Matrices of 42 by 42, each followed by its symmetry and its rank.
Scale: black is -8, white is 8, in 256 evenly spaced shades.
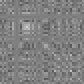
symmetric, rank three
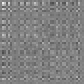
symmetric, rank three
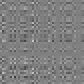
neither, rank two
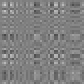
symmetric, rank two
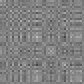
symmetric, rank three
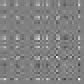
symmetric, rank two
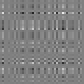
neither, rank one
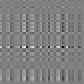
neither, rank one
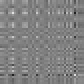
symmetric, rank two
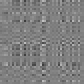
neither, rank two
